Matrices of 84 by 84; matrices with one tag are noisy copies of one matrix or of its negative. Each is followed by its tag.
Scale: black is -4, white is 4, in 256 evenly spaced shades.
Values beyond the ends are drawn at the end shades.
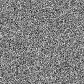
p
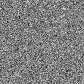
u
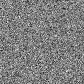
u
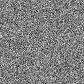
p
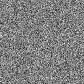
p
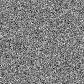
p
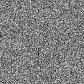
p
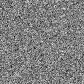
u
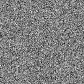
p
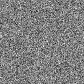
p
